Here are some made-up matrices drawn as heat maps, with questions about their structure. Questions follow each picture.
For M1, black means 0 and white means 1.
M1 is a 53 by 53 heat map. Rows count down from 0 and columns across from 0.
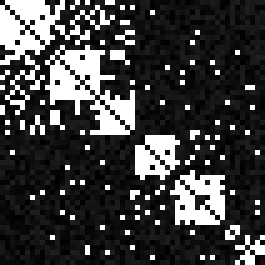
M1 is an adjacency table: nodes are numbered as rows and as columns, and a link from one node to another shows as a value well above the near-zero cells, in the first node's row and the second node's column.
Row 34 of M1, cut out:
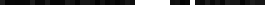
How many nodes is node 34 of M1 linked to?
8
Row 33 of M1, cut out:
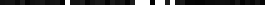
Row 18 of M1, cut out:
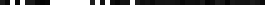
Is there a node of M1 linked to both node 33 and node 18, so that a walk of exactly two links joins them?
yes
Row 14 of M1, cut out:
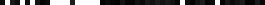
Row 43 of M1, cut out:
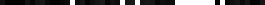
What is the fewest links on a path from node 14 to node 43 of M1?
1
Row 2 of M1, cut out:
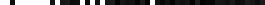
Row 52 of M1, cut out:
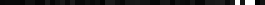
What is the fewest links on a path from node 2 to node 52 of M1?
4
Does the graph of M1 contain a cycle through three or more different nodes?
yes
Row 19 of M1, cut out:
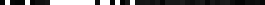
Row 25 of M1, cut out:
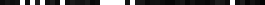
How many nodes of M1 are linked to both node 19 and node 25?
5
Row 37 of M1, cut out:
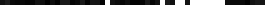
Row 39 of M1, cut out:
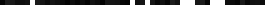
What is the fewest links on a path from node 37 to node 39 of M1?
1
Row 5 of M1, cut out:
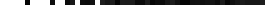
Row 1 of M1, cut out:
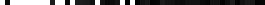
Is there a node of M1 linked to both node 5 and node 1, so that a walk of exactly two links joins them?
yes
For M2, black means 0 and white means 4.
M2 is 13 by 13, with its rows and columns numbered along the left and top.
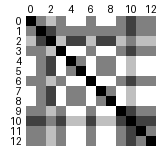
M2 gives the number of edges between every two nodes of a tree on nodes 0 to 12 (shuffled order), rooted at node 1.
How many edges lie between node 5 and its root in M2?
2
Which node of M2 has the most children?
10
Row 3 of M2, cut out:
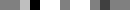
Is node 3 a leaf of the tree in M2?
yes
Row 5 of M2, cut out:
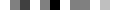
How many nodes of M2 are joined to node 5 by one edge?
1
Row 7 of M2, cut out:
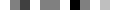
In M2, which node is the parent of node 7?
2
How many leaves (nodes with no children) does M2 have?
10
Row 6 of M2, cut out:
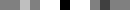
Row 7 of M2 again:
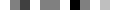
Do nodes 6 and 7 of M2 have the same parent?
no
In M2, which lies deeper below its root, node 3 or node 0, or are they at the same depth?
the same depth
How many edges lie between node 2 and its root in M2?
1
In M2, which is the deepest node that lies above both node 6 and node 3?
10
